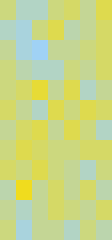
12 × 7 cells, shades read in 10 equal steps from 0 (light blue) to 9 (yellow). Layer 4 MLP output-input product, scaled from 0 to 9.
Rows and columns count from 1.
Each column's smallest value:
2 1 0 2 2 2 2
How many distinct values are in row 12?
5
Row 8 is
5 7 6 5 5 6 6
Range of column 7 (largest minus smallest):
5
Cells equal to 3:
5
